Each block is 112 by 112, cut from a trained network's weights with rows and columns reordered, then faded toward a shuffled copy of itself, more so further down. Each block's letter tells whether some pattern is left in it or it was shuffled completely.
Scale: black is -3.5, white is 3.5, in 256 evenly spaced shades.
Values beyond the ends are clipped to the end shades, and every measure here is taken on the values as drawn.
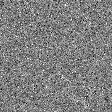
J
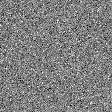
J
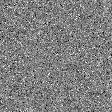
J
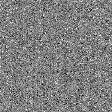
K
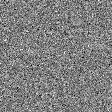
J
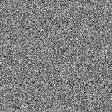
K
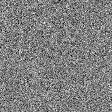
K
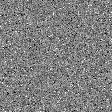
J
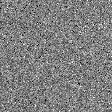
K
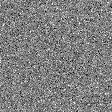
J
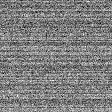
K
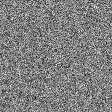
J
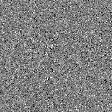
K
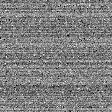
K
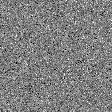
J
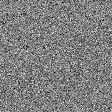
J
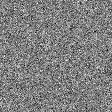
J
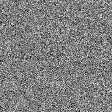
K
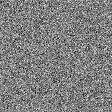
J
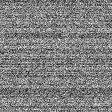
K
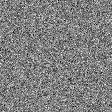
J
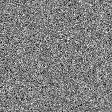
J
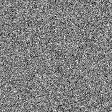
K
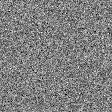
J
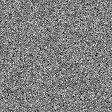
J
